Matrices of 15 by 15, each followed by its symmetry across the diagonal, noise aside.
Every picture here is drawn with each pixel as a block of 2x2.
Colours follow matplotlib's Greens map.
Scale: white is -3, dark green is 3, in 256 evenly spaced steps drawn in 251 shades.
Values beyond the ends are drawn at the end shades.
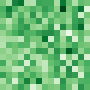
neither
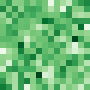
symmetric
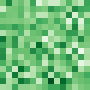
antisymmetric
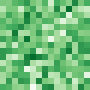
neither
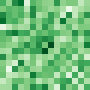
symmetric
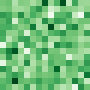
antisymmetric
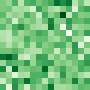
neither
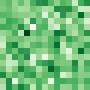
antisymmetric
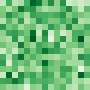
neither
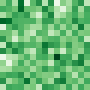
symmetric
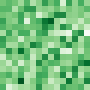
neither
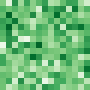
neither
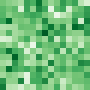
antisymmetric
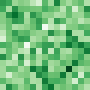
symmetric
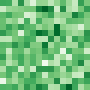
neither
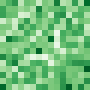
symmetric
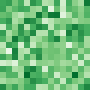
symmetric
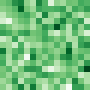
antisymmetric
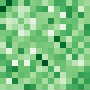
symmetric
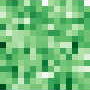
antisymmetric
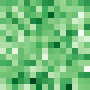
antisymmetric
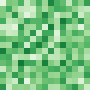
symmetric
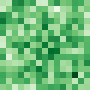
symmetric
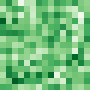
antisymmetric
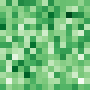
neither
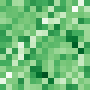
symmetric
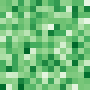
antisymmetric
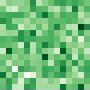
neither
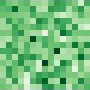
neither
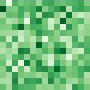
antisymmetric
